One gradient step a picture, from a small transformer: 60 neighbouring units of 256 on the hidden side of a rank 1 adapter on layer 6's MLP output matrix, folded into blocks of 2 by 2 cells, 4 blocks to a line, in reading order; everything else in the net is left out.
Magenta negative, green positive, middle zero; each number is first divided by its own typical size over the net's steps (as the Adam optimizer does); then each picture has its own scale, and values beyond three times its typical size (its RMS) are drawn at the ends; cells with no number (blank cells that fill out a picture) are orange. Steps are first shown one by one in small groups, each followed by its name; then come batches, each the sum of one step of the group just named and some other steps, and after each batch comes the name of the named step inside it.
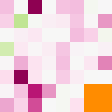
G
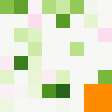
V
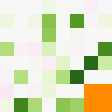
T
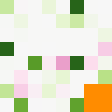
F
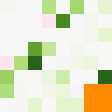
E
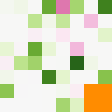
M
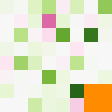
M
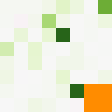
E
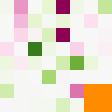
M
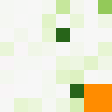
T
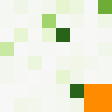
T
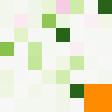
M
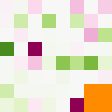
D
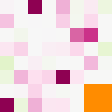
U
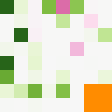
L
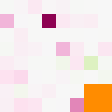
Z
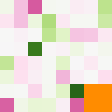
U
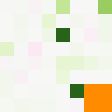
D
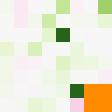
D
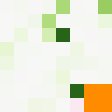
D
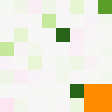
U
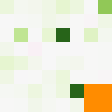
L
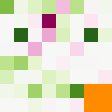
L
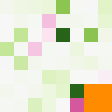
D
